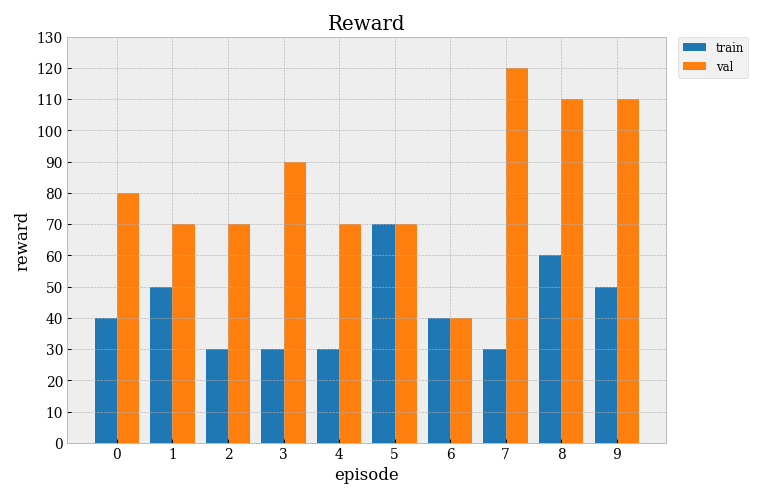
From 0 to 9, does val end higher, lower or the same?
higher
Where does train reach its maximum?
5
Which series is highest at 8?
val
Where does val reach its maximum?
7
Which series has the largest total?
val
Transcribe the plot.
Title: Reward
x-axis: episode, ticks 0 1 2 3 4 5 6 7 8 9
y-axis: reward, ticks 0 10 20 30 40 50 60 70 80 90 100 110 120 130
Legend: train, val
Values:
train: 40 50 30 30 30 70 40 30 60 50
val: 80 70 70 90 70 70 40 120 110 110
